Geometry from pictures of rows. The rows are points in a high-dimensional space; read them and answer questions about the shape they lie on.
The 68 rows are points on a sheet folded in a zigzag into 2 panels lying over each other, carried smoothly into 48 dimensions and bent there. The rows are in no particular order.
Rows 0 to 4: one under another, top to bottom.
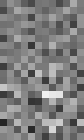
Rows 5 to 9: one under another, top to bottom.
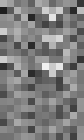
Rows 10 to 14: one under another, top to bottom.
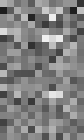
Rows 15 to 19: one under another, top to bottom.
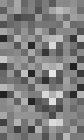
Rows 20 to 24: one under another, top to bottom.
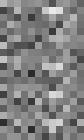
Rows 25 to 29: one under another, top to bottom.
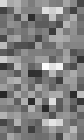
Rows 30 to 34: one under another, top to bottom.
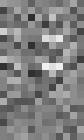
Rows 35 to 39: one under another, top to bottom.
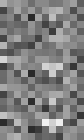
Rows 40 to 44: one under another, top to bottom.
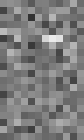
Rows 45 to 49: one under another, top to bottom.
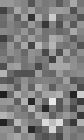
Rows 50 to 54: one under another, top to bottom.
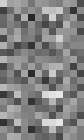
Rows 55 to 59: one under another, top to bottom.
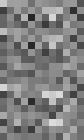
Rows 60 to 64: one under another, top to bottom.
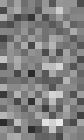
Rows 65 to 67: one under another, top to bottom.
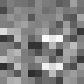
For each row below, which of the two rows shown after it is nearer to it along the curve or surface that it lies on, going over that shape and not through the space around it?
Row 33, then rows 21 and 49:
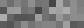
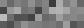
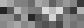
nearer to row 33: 21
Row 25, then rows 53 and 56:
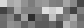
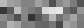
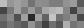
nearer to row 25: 56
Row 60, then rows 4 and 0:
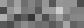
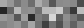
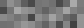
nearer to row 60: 0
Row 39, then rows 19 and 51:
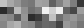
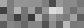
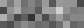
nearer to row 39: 19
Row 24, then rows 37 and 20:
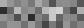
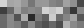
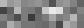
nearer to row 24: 20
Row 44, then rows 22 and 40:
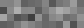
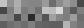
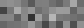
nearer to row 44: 40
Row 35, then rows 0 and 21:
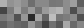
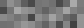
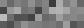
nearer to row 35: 0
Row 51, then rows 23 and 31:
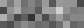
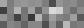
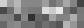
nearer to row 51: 31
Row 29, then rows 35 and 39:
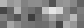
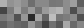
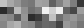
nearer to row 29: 39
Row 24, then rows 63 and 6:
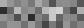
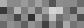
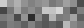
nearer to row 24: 63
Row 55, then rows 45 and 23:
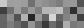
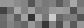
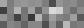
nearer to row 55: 45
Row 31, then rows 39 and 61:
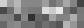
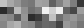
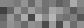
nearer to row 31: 39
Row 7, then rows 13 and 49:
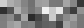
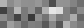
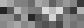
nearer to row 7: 49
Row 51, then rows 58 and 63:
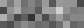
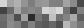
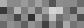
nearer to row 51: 58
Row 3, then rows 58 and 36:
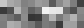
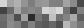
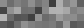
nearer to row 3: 58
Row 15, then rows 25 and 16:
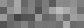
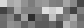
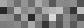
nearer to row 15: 25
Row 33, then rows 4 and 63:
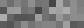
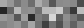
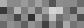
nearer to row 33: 63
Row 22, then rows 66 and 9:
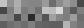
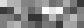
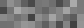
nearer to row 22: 66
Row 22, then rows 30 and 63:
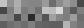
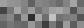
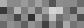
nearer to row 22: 30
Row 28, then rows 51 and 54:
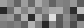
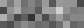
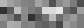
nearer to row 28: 54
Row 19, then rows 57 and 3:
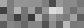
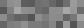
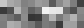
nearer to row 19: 3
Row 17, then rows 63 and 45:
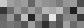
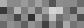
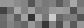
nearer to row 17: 45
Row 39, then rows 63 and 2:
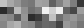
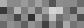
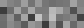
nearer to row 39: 63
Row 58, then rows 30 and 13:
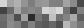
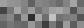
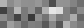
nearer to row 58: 30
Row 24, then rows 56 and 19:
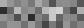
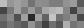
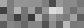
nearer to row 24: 19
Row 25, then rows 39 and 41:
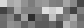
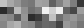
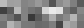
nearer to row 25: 39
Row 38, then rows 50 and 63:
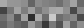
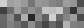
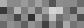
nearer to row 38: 50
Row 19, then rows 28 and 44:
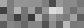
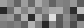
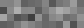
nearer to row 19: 28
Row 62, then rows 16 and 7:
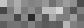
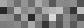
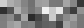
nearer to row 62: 7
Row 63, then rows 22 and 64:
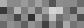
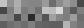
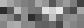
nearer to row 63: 64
